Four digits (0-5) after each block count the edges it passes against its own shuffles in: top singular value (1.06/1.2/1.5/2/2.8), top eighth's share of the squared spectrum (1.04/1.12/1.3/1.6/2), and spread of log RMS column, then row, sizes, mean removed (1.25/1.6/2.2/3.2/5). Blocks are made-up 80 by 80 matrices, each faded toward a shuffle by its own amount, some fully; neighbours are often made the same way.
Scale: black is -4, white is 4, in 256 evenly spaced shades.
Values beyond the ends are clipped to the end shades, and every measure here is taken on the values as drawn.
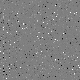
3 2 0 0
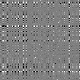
5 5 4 3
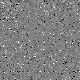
3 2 0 0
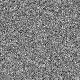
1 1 0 0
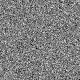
0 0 0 0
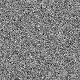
1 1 0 0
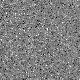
2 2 0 0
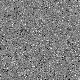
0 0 0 0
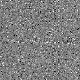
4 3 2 1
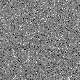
0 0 0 0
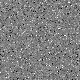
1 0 0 0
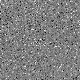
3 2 1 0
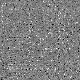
3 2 1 1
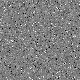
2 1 0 0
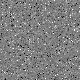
0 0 0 0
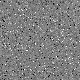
0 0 0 0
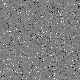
0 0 0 0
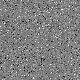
0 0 0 0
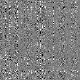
2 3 4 2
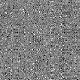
4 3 2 2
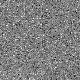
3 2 0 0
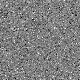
2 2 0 0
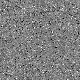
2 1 0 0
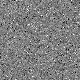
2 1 0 0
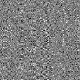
4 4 2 2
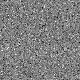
2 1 0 0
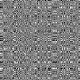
5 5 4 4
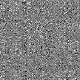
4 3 2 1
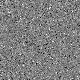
1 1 0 0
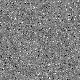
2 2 0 0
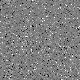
3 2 1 1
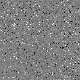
3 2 1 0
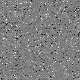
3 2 0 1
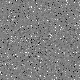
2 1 0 0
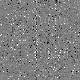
4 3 1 1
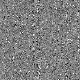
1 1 2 0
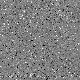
1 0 0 0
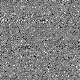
1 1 0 2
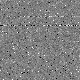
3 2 0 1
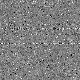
2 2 0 2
